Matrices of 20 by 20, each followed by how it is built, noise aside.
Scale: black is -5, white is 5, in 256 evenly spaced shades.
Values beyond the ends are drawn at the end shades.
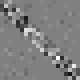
banded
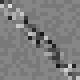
banded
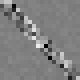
banded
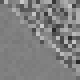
upper triangular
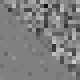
upper triangular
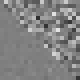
upper triangular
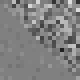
upper triangular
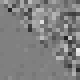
upper triangular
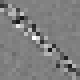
banded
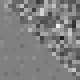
upper triangular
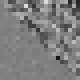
upper triangular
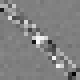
banded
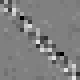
banded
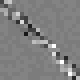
banded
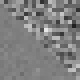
upper triangular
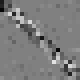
banded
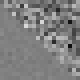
upper triangular
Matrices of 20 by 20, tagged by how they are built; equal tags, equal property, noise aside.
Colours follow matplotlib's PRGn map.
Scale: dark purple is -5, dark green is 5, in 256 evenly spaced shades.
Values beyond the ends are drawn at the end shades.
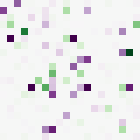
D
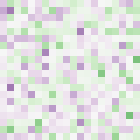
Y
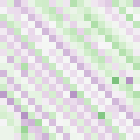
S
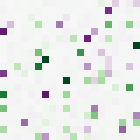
D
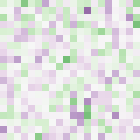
Y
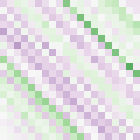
S
